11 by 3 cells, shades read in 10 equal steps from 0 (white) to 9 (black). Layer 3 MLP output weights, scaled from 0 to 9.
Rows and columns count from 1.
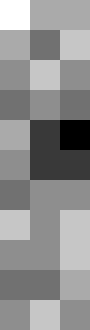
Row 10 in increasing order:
3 5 5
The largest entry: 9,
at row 5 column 3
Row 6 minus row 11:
0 5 3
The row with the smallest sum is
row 1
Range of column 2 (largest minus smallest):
5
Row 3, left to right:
4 2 4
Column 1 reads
0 3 4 5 3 4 5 2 4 5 4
